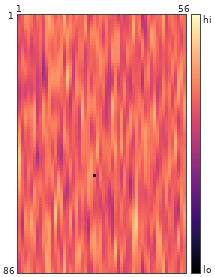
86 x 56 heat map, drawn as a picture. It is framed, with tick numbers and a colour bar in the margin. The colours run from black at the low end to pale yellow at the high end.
Lone odd cells: 1, lower than its neighbours. Slope: none. Average level on the scale: 70%. Histogram: heavy tails on both sides. Mirror symmetry: none. Grain: streaks running down.
